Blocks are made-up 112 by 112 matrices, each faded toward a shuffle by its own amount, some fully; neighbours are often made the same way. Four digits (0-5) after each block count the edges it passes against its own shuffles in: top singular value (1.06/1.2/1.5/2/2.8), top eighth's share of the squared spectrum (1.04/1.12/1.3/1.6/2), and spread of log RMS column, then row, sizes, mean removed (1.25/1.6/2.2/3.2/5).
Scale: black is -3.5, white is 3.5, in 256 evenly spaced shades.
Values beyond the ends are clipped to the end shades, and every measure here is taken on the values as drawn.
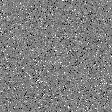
2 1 0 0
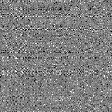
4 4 2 3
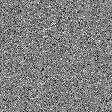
0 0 0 0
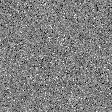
0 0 0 0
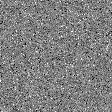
0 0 0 0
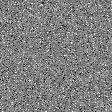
2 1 0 0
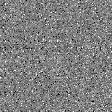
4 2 1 1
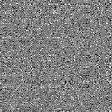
4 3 2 2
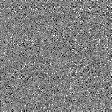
4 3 2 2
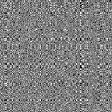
5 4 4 3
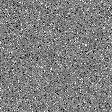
1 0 0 0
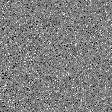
3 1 0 0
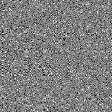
4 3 1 2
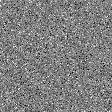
2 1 0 0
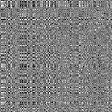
5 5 4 4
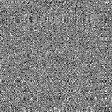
4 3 2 2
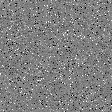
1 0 0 0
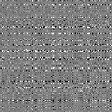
5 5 3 4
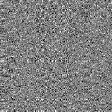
4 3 2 2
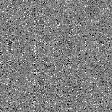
4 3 2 1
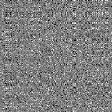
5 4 3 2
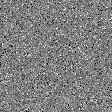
1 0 0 0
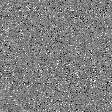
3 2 0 1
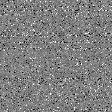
3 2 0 2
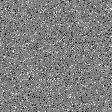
2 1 0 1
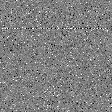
3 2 0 1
